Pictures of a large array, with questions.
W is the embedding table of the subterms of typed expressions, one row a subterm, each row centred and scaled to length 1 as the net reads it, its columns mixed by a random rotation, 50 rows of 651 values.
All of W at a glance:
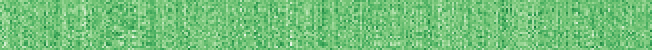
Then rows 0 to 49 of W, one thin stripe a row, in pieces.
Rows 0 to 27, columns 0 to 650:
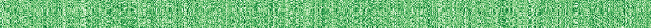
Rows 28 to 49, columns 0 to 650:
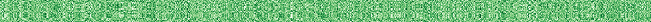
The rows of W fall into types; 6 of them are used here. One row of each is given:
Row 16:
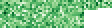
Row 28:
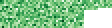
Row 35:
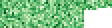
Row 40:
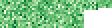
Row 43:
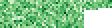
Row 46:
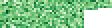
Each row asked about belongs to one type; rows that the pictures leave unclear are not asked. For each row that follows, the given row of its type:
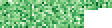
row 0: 16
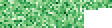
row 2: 43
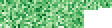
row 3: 40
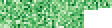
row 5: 40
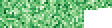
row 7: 35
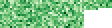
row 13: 43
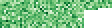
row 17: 46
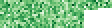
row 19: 16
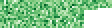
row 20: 28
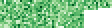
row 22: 40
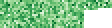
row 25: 16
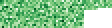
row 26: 28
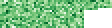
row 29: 46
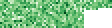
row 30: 43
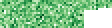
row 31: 40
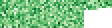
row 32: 35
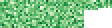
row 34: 35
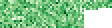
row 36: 43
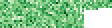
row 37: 43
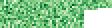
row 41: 28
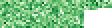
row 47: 16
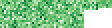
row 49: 40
